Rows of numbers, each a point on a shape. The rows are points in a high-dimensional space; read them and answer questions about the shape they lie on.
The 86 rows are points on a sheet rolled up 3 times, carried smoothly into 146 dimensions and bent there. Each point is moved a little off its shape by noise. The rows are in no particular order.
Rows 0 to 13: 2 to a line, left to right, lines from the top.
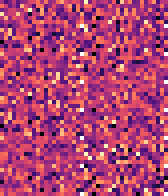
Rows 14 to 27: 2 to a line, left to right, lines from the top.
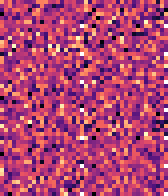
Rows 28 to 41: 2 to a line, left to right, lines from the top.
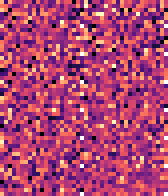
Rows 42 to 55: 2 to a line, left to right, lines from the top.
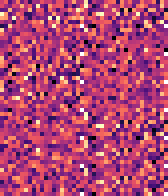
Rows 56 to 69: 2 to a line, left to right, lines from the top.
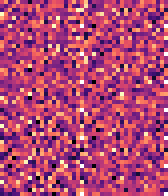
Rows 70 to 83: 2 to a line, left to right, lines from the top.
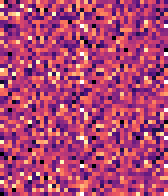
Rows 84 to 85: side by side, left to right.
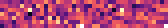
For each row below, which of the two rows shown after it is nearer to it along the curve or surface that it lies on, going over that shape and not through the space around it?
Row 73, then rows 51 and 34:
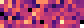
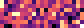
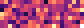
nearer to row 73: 34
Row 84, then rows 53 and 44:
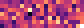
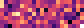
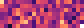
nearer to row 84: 53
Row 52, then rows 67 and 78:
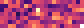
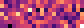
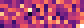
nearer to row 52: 78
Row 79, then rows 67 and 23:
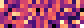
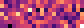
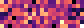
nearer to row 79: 23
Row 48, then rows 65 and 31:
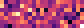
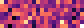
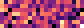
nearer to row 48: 65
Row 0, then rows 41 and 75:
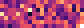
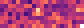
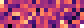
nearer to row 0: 75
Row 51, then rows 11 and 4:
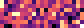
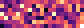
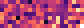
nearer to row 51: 11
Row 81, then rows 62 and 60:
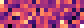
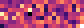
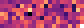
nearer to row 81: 62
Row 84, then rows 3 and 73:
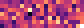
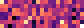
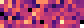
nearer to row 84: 3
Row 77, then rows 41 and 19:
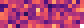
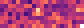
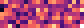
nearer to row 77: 41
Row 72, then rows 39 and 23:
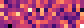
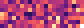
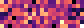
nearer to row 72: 39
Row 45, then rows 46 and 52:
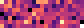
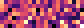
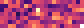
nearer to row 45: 52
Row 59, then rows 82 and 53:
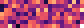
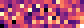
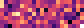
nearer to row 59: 82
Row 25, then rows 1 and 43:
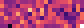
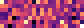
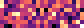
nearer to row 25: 1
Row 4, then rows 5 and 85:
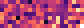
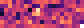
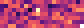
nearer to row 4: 85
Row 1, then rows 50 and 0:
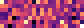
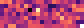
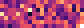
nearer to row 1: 0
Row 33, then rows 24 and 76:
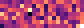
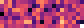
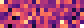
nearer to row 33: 76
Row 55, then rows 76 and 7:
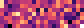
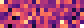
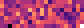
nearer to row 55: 76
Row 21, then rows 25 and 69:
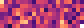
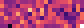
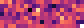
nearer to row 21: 25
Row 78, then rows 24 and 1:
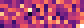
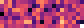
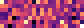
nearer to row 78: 1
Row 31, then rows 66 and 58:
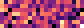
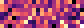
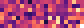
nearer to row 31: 66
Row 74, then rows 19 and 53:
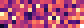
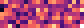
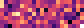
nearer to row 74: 19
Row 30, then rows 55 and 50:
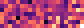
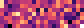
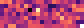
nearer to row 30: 50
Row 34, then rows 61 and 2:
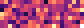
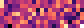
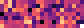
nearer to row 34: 2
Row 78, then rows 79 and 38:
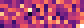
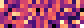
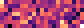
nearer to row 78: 38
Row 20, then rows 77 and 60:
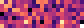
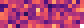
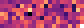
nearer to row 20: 77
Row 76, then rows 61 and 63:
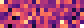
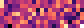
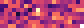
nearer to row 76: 61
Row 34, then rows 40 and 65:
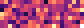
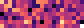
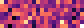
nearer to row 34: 40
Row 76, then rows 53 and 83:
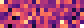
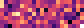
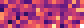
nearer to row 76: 53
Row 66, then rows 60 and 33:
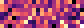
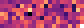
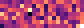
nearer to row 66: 33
